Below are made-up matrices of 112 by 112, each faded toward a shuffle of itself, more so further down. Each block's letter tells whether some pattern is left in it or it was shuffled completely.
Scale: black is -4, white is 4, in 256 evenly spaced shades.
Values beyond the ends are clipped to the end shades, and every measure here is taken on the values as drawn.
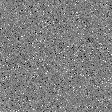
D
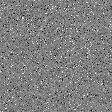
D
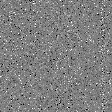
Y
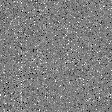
Y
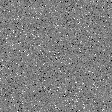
D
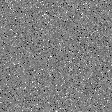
D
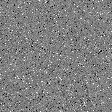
D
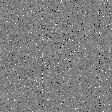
Y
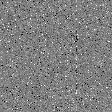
Y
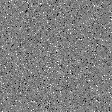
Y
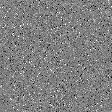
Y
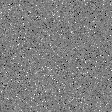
D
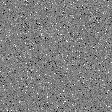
D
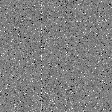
Y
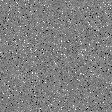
D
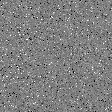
D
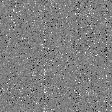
Y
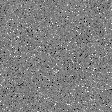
D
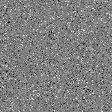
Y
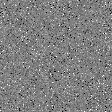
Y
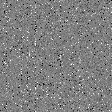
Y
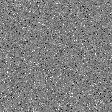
D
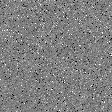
D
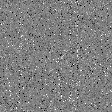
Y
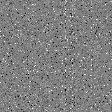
Y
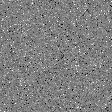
D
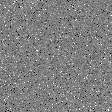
D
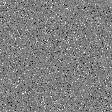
D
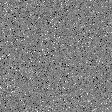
D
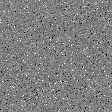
D
